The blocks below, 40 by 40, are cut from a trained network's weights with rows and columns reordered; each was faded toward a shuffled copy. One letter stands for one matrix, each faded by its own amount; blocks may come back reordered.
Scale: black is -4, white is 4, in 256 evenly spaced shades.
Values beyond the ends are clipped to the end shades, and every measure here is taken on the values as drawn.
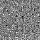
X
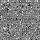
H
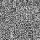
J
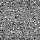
H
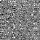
H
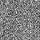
J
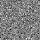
X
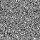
X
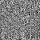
J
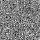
X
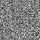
J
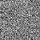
J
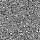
X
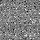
H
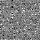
H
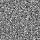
X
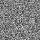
J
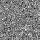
X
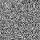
J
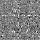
H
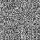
J
